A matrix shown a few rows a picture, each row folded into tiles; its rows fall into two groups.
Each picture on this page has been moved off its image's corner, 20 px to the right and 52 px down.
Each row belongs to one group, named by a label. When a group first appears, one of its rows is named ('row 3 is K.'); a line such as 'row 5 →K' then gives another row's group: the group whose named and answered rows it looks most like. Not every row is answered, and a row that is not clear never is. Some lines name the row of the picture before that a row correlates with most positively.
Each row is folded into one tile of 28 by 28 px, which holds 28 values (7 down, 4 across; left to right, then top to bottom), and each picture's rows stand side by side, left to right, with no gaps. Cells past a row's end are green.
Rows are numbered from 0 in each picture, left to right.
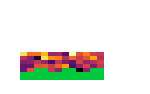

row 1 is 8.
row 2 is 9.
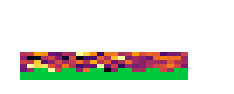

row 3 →9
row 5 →8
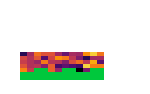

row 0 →8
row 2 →9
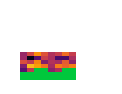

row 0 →9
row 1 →9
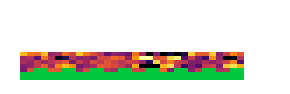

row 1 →9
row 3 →8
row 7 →9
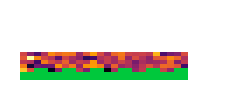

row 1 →9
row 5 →8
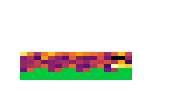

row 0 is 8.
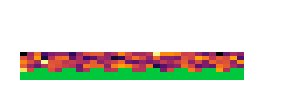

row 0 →8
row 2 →9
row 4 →8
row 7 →8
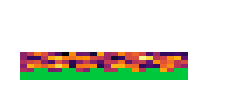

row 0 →9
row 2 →8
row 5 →8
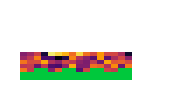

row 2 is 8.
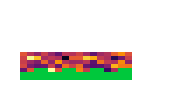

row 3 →9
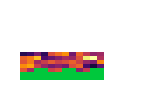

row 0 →8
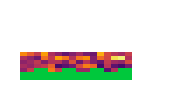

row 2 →8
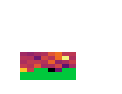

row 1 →9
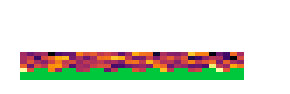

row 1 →8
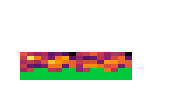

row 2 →9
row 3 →8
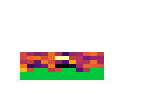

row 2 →9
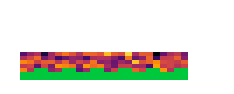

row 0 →8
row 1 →9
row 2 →9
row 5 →8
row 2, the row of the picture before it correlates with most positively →2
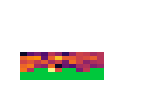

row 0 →8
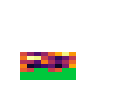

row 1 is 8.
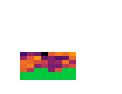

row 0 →8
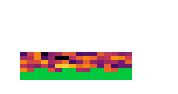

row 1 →9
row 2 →8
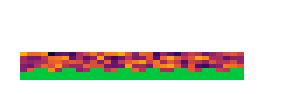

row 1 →8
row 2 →9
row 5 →8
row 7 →9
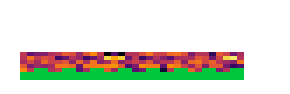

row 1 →9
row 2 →9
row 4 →9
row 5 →9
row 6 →8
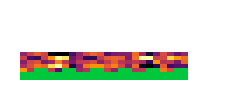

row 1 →8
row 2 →9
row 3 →8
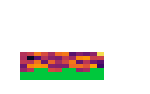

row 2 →8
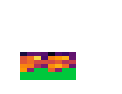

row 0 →8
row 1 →8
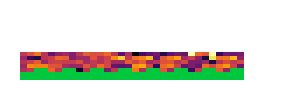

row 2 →9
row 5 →8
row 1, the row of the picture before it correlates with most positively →0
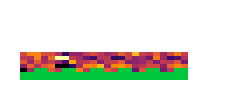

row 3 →9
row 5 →9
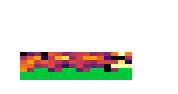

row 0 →8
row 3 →9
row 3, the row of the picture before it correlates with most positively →5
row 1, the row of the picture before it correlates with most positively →1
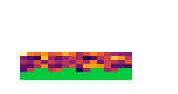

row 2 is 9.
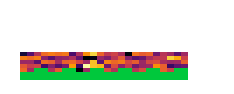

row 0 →8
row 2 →9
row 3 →8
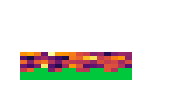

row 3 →8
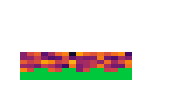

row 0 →8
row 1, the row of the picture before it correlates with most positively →0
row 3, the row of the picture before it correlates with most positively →0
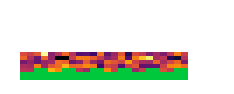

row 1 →9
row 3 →8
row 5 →9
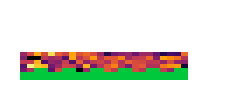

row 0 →9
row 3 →8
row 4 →8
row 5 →8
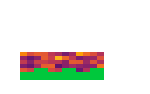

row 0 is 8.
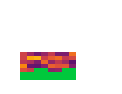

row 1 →8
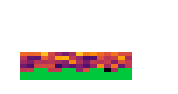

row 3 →9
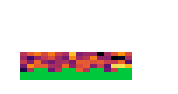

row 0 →9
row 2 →8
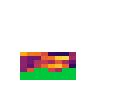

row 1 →8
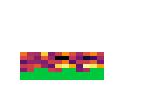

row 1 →9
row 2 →9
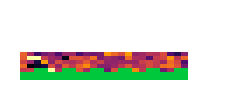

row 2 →8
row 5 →8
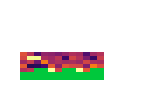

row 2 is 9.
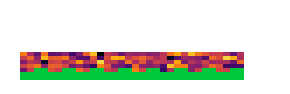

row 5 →9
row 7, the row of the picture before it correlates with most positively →0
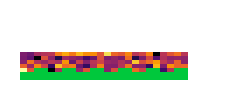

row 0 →9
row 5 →9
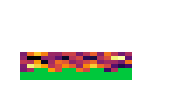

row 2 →9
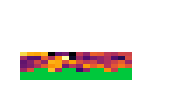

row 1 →8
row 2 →9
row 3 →9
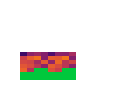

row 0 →8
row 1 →8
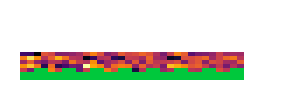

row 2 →9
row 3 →9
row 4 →9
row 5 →9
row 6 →8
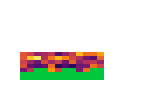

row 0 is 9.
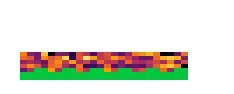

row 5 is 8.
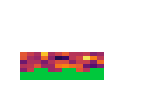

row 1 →9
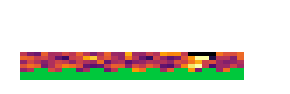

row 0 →8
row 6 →8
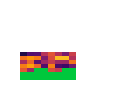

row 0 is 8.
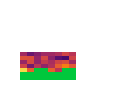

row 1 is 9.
